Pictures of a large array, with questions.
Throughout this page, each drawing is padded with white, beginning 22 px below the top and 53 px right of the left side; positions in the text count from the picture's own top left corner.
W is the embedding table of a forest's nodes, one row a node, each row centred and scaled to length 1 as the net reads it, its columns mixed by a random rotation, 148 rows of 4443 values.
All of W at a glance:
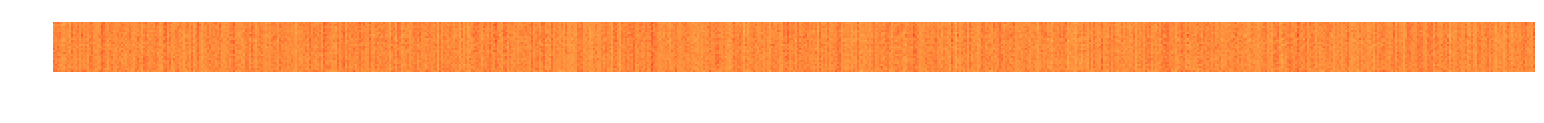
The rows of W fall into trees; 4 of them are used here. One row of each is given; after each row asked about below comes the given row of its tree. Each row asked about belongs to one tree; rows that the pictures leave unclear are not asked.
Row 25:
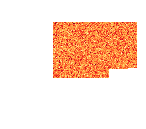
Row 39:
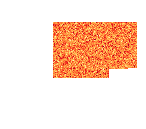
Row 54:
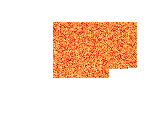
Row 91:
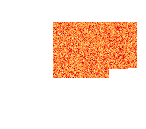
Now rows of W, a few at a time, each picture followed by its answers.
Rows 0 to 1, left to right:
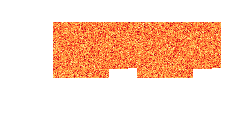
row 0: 54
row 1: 54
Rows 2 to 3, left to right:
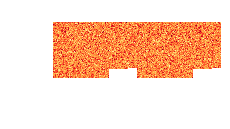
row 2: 39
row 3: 39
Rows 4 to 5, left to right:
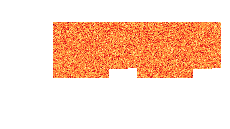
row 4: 39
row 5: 54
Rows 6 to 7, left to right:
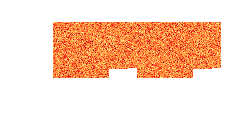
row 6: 39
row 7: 39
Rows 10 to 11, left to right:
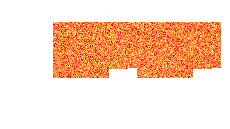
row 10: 39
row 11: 54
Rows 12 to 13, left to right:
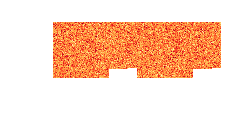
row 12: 39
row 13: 54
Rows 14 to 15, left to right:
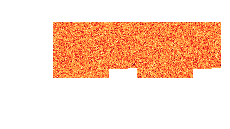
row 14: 25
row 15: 91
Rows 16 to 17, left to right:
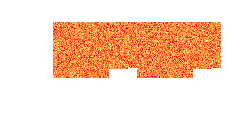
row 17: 39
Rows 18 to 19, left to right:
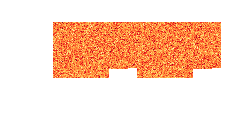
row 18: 25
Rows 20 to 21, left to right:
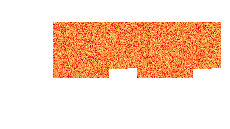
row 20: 39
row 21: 39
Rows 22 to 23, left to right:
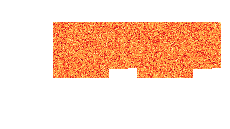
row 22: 39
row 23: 54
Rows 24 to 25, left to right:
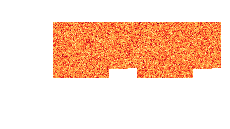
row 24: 39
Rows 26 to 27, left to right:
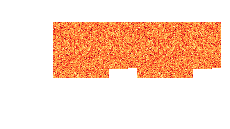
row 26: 54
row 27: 54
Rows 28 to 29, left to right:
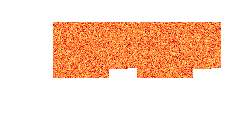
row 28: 39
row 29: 39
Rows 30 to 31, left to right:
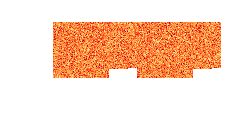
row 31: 39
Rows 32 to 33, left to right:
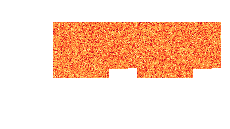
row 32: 54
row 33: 25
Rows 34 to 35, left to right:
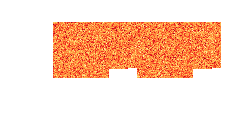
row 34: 39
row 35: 54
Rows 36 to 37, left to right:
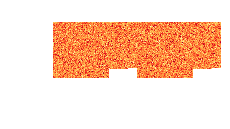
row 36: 39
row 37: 39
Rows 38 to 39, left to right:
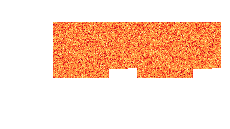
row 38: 39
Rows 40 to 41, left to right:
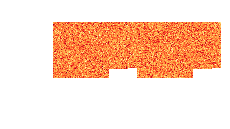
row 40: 39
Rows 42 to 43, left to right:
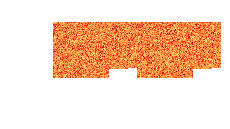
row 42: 39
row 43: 39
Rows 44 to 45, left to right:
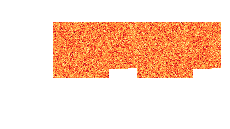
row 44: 54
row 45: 91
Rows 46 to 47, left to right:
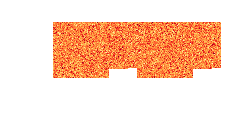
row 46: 91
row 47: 39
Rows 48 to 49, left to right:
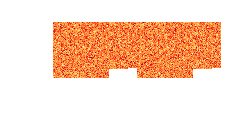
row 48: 54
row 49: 54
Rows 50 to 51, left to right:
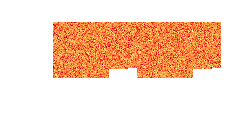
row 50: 39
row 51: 54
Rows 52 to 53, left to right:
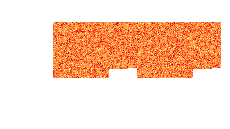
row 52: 25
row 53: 54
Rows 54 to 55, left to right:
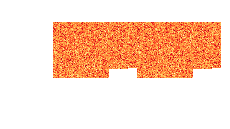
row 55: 54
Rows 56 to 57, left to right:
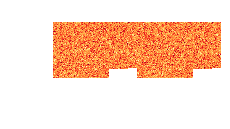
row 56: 54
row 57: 54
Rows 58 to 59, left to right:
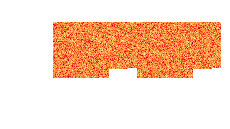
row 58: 39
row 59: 39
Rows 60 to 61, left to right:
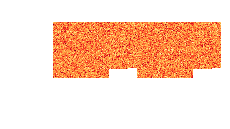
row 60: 39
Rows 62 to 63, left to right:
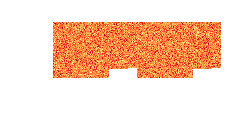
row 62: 25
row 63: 91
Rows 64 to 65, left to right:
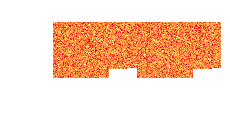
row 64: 39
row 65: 39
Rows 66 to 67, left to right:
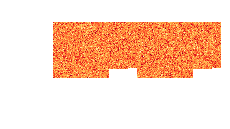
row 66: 25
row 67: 54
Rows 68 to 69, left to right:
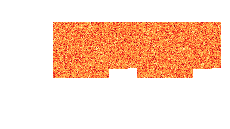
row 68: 25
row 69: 25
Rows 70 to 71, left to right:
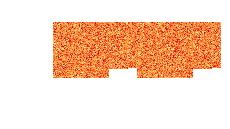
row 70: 54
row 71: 54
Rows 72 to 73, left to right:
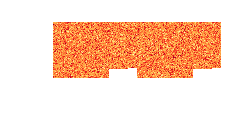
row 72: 39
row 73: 54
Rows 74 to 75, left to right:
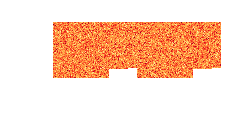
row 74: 39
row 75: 91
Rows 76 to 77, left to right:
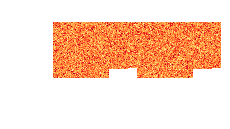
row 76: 91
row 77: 54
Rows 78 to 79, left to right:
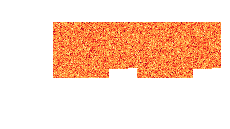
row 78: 54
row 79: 91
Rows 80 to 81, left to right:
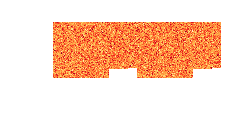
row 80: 91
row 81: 54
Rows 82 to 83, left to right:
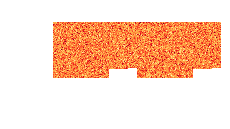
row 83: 25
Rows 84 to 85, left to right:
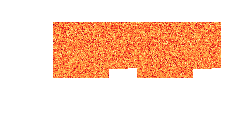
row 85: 39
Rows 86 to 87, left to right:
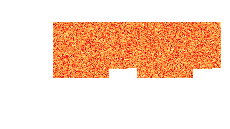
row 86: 39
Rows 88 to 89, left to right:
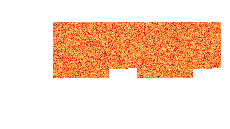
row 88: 39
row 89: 54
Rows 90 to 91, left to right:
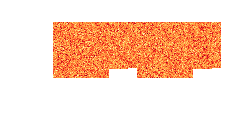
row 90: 54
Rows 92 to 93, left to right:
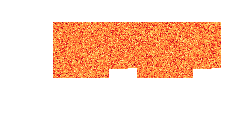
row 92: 25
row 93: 39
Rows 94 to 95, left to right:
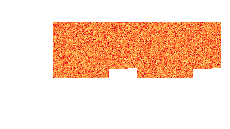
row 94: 39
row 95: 25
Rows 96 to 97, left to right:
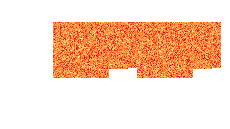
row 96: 54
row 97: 54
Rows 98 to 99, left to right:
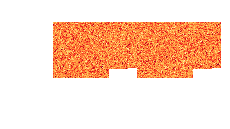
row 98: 39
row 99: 25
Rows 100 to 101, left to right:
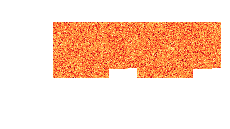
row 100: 91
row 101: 54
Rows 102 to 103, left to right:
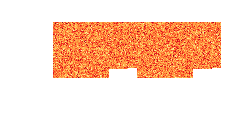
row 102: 25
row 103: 54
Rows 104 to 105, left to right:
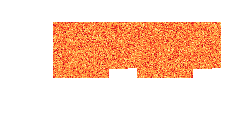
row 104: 39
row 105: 54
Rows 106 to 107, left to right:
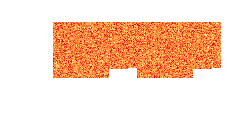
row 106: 25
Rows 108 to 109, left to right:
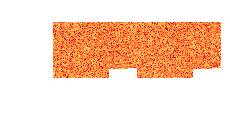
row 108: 54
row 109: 54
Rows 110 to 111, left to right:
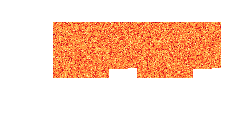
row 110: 25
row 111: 39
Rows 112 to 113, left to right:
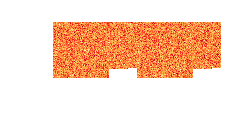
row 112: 54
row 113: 54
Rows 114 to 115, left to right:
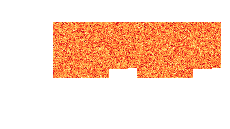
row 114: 25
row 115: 54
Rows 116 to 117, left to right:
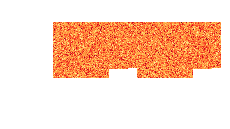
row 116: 54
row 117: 91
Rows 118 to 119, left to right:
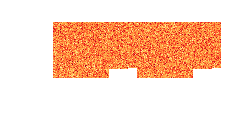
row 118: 54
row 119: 25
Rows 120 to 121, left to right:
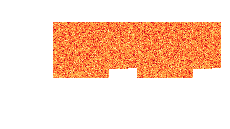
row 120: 54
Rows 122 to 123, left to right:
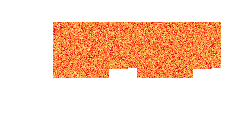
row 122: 54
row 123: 39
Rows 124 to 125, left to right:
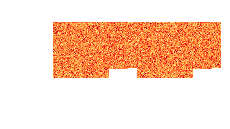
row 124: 91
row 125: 25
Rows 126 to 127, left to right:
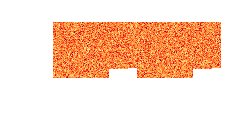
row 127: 25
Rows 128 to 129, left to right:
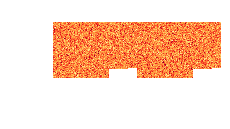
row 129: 39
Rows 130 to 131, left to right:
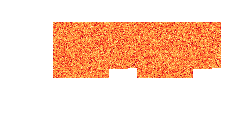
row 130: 25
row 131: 39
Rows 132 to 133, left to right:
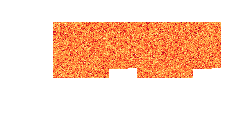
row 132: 54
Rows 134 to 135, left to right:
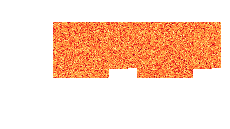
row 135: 39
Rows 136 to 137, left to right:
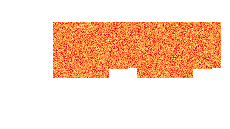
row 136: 25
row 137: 54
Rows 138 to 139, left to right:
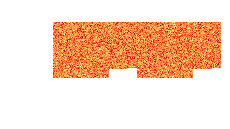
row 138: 25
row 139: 25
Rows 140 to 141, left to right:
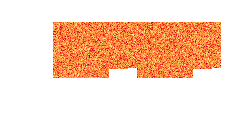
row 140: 54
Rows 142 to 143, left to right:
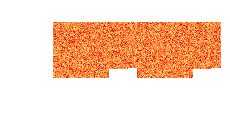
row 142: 54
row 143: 25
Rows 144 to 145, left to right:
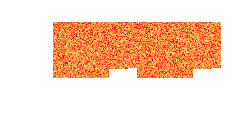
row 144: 39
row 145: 39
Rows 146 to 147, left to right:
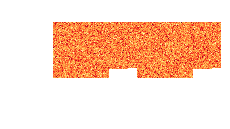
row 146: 25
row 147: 91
